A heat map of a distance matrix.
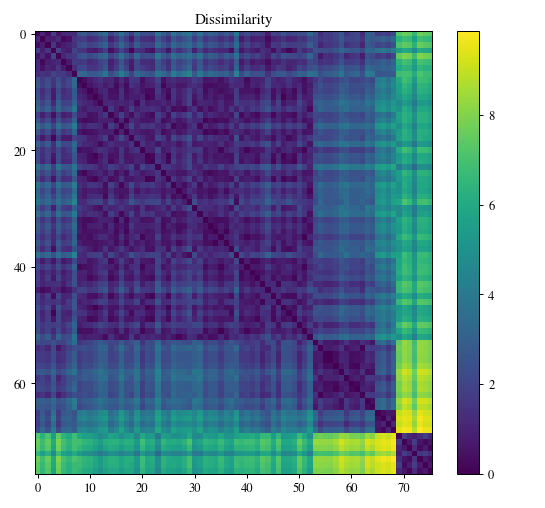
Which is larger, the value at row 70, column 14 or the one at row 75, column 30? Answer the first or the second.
the first
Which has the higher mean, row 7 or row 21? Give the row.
7
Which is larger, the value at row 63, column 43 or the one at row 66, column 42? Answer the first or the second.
the second
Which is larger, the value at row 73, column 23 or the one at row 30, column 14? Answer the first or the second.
the first
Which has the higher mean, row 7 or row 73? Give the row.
73
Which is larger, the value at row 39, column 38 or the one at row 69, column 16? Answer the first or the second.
the second
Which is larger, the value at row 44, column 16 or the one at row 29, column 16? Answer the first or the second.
the first
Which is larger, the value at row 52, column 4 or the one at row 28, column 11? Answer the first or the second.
the first
